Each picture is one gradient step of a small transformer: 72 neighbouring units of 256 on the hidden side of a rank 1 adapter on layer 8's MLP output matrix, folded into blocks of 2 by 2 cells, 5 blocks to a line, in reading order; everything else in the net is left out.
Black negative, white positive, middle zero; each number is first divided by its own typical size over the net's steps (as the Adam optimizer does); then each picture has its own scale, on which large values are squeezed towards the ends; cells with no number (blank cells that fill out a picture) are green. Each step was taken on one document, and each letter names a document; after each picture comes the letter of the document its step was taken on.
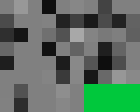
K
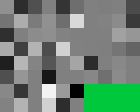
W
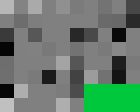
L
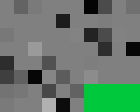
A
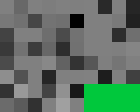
W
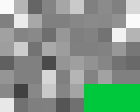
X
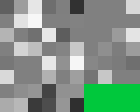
X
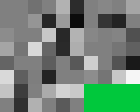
W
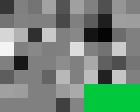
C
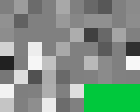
A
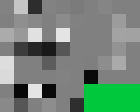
X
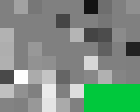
A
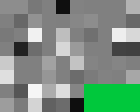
X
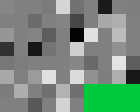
L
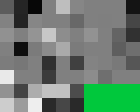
X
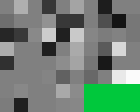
K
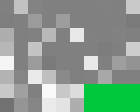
A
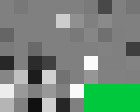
A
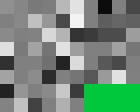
L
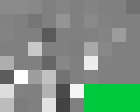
A
